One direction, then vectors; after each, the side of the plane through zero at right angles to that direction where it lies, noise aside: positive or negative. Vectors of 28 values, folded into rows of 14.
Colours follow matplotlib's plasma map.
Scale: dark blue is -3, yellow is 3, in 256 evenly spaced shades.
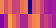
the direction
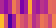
negative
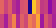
positive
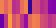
positive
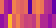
positive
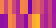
positive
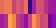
positive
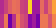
negative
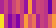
negative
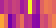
negative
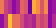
positive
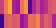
positive
